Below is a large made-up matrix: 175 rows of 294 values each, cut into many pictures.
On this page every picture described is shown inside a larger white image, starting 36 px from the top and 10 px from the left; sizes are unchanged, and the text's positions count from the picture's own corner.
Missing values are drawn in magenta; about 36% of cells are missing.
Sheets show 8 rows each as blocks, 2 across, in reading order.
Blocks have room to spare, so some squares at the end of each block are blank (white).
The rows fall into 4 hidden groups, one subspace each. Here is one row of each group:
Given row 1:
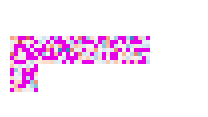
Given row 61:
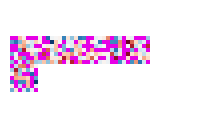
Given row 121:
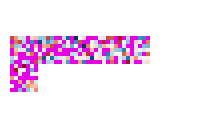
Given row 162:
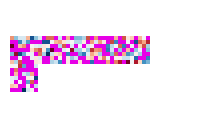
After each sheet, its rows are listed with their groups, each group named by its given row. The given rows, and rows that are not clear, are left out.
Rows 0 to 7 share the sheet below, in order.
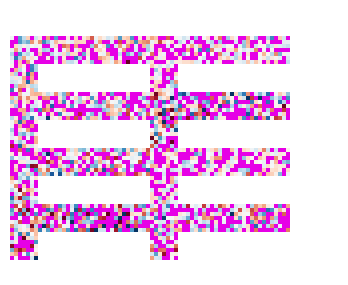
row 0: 162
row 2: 162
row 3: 162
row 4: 121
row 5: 1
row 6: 121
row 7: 61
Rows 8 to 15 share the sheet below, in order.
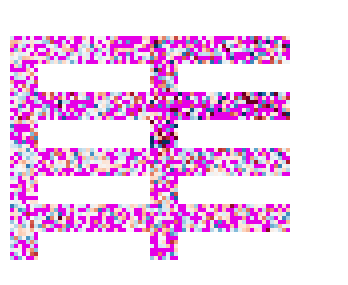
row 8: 61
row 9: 61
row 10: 1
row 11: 121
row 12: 1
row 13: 1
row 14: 1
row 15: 162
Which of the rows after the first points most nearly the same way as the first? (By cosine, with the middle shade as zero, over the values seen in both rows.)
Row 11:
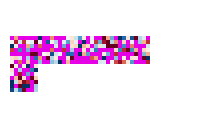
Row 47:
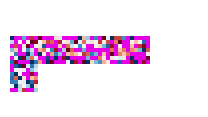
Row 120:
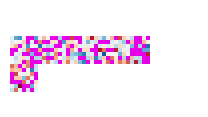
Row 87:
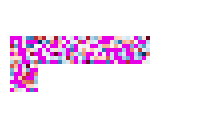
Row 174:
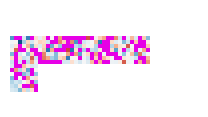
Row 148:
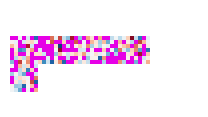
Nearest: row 174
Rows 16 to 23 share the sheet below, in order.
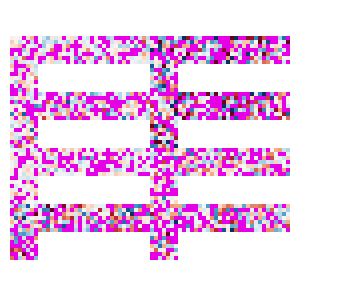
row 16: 162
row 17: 121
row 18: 162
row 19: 121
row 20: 61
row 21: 61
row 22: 61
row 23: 121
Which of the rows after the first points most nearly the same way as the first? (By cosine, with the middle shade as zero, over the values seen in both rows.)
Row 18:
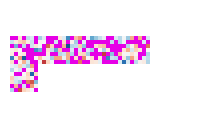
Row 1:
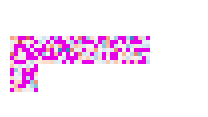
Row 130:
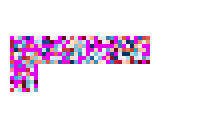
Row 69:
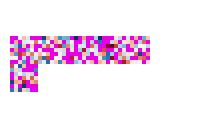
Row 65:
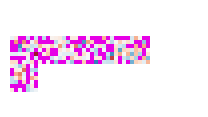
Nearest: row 65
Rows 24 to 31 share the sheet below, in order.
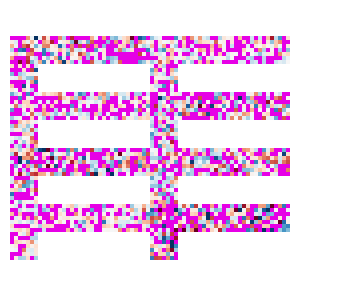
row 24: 1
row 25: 1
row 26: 1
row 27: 1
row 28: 121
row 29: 162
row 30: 162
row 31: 162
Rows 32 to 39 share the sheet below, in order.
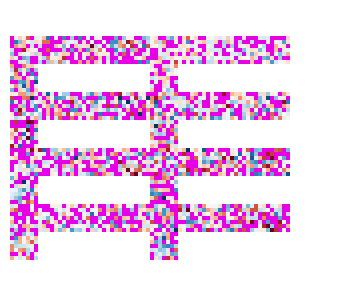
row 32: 61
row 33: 121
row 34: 162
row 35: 61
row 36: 121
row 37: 61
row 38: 61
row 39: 121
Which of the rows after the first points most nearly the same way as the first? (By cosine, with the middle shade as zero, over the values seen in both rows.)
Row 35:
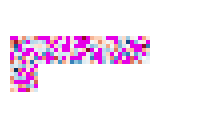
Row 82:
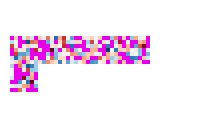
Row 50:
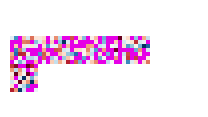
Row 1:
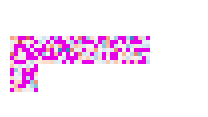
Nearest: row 1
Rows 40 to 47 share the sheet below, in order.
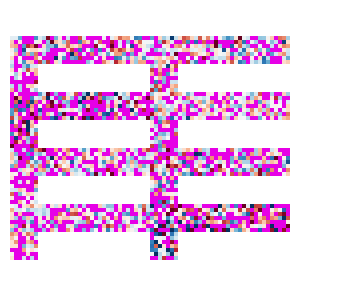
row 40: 61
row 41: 121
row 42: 121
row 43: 162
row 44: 121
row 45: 1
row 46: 162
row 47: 162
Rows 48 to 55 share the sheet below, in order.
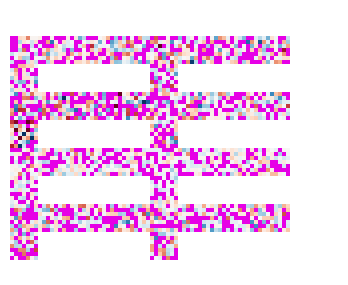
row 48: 61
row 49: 162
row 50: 162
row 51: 1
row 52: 1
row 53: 121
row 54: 61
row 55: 61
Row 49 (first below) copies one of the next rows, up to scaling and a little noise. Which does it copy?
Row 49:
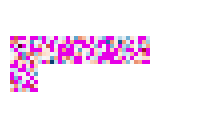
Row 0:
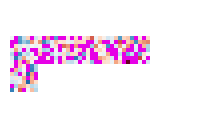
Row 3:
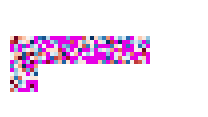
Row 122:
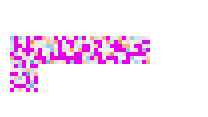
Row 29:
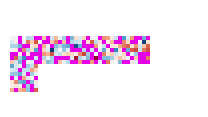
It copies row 3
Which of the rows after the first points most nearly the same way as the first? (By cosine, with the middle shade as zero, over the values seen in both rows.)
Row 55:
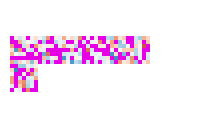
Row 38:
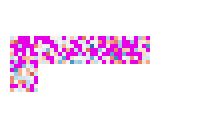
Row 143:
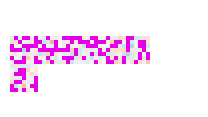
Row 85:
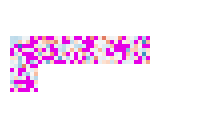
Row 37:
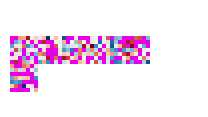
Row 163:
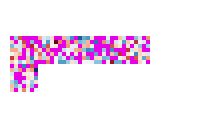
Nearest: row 38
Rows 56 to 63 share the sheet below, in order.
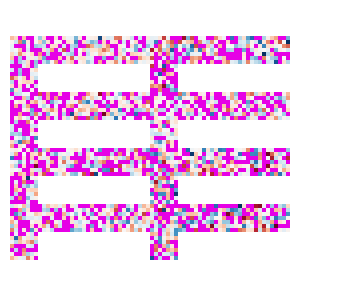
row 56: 121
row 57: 121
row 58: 121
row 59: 121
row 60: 121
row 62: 61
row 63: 121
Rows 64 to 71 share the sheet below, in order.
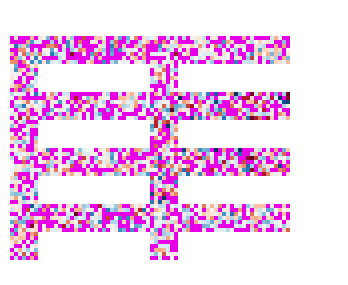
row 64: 61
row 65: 121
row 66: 1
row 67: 121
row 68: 61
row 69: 121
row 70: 121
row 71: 61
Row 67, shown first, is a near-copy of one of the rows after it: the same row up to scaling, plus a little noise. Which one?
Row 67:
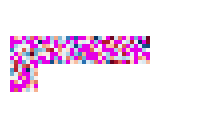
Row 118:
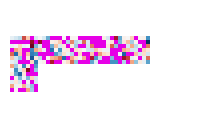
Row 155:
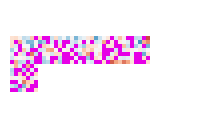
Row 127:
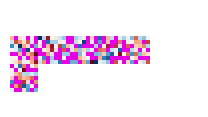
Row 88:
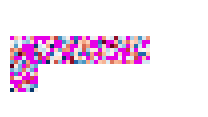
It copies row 155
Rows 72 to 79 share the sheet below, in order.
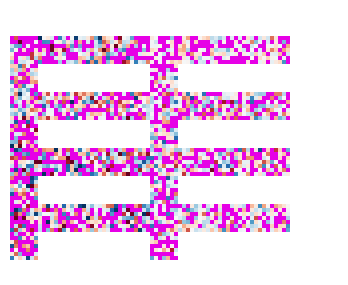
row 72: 121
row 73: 162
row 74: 162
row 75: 61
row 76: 162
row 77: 121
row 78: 61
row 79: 162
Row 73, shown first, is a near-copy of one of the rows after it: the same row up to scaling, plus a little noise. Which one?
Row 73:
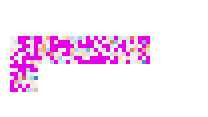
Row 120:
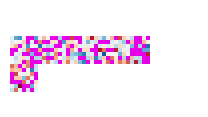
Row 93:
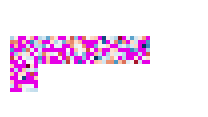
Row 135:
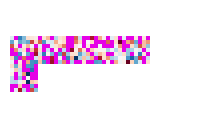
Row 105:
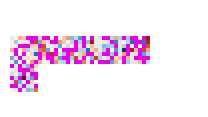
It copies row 105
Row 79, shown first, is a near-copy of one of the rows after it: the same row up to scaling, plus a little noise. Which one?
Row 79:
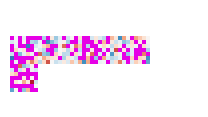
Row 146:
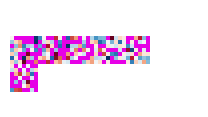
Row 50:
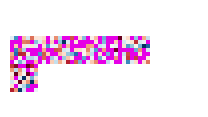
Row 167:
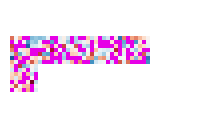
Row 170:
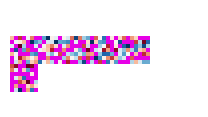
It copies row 167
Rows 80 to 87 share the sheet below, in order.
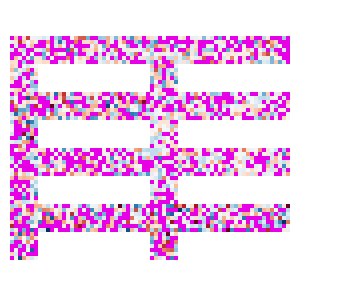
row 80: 1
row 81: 61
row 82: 162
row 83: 1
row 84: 61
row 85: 162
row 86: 162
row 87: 121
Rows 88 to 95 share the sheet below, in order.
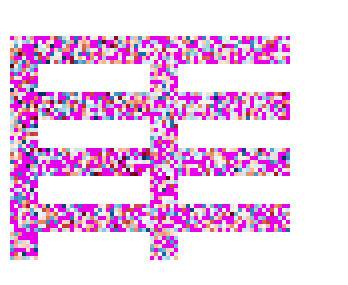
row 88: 121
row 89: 61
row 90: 121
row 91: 1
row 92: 121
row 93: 162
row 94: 61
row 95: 61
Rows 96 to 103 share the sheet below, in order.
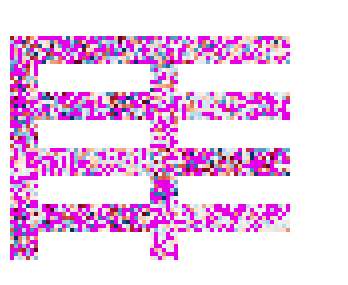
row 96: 121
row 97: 162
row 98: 61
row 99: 121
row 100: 121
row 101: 61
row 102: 61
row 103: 61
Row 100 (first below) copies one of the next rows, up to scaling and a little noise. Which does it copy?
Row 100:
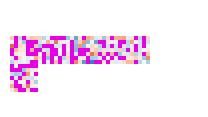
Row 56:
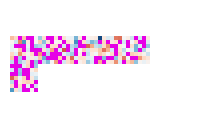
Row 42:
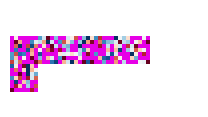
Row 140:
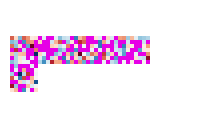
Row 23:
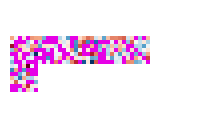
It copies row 23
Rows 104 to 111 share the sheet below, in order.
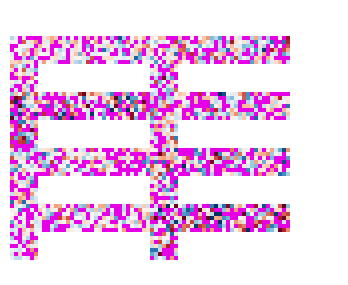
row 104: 121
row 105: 162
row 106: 61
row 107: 1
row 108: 162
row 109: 1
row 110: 1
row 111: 1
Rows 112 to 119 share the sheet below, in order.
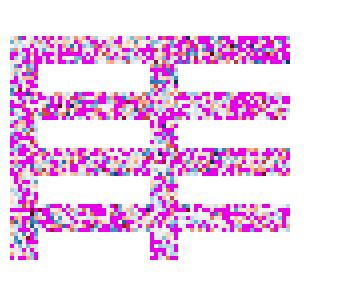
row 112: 162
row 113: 61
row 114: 1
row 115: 121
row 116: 121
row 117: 1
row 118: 121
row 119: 121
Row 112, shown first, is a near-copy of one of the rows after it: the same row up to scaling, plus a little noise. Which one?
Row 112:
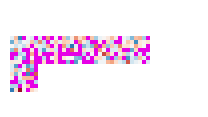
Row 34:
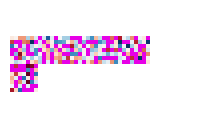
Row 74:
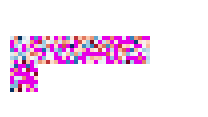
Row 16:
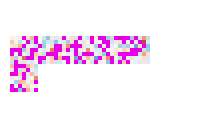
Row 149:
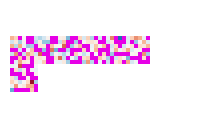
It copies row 74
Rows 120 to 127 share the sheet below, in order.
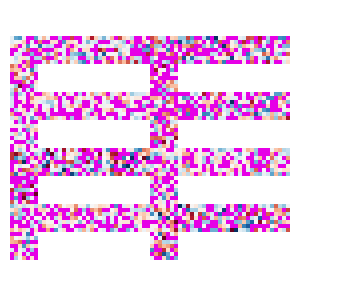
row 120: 162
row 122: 162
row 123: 61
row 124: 61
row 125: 61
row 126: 121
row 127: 121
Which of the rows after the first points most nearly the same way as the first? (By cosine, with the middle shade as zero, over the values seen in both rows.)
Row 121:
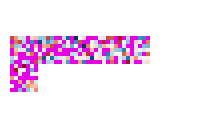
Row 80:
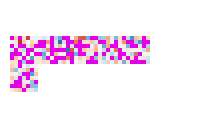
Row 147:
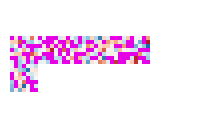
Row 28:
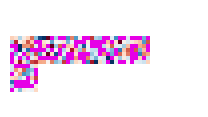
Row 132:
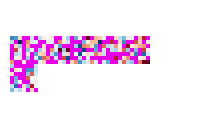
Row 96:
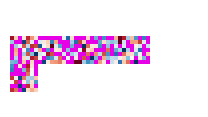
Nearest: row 96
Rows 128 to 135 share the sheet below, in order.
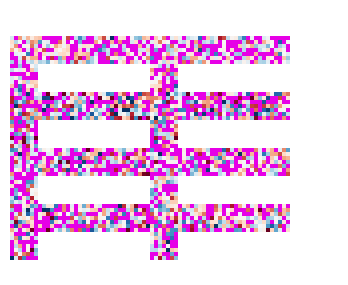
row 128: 162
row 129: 1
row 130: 61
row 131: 61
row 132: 1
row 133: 1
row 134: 162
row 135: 162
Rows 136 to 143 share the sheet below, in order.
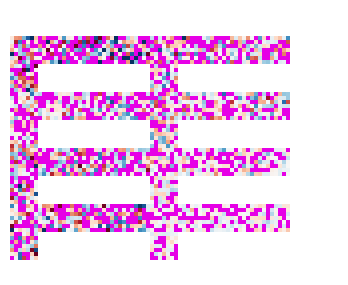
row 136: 121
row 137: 121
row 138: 121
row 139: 61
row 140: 121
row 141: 162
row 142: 1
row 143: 61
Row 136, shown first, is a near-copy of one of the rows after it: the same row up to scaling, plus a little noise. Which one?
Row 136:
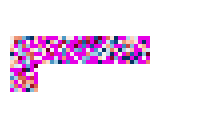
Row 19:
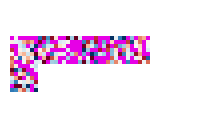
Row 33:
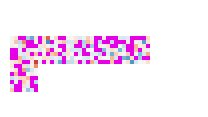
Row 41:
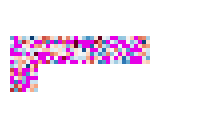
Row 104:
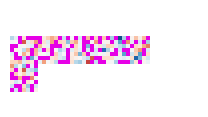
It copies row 33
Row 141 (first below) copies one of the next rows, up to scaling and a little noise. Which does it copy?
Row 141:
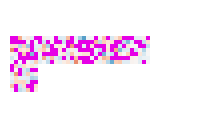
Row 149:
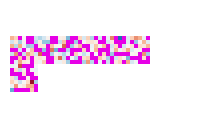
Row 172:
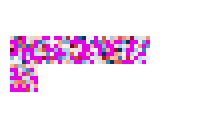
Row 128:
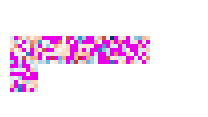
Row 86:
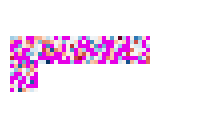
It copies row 172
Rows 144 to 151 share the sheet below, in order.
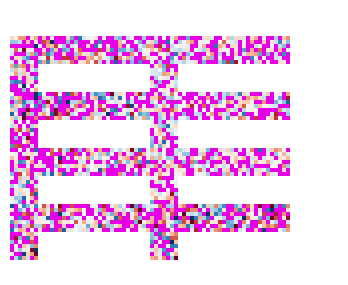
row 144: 61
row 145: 121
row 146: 162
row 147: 121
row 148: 1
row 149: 162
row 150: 1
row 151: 162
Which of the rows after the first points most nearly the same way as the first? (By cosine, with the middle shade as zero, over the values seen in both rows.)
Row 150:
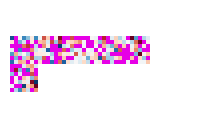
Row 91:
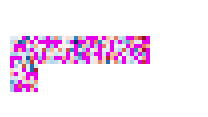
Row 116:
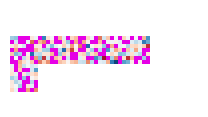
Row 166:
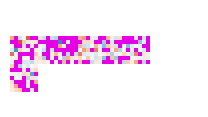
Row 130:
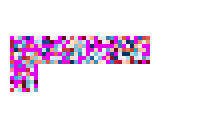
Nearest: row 116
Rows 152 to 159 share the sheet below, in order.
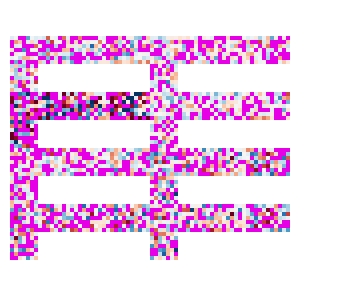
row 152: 61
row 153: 162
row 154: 61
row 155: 121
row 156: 61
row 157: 61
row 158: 61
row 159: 61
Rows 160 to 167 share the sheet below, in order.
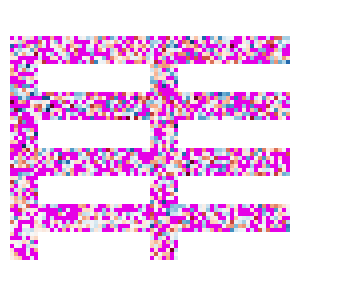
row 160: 121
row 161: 61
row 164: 1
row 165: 162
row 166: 1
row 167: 162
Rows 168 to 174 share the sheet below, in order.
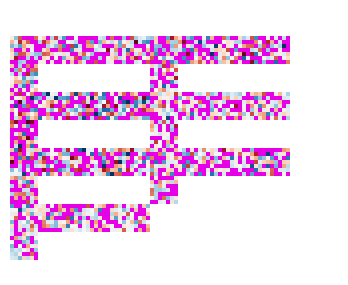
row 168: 162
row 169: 162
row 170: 162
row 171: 1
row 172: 162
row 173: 61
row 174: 1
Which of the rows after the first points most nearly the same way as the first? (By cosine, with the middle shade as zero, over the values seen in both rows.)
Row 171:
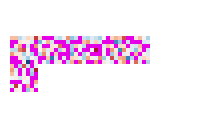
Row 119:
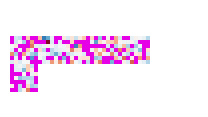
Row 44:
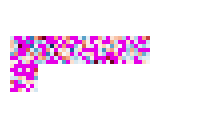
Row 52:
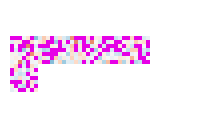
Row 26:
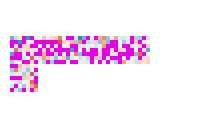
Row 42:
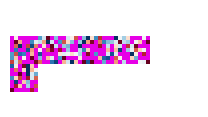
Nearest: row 44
